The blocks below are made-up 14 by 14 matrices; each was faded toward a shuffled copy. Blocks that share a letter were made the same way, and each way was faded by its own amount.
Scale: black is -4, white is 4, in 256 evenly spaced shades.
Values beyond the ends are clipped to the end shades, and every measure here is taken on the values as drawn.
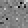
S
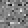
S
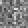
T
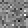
T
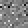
S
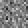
T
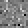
S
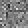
T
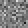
T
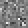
S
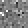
S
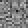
T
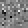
S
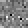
S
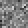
T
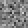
T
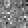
T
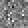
S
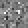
S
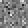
T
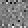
S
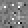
S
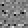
S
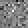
S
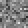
T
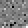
S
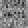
T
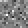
S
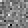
S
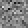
T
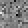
S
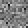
T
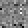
S
